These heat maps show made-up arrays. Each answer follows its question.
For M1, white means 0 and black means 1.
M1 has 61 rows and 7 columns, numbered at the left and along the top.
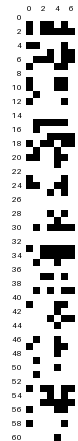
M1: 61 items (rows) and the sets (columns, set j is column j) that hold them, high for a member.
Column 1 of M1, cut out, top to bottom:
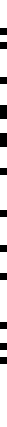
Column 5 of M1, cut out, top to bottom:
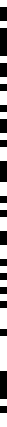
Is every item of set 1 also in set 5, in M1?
no
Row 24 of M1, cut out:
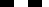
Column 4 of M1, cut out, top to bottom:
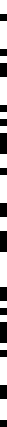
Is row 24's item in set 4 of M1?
yes
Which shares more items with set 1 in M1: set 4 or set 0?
set 4
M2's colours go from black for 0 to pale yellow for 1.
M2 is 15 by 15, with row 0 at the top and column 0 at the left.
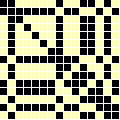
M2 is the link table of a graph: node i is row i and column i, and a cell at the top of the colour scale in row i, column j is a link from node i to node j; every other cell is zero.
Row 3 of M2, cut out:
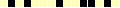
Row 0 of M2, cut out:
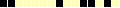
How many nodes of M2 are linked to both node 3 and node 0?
8
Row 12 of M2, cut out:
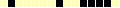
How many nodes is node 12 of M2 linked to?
9
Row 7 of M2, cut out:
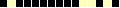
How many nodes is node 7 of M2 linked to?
4
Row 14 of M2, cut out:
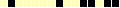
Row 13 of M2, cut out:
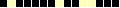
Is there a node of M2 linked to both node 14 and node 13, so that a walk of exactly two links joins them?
no
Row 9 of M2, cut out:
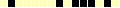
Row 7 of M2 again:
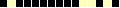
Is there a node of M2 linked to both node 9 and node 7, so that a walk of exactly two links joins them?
no
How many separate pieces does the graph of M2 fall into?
1
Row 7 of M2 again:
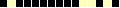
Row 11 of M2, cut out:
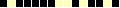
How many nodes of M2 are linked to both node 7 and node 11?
3
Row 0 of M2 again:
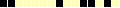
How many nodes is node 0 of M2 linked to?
9
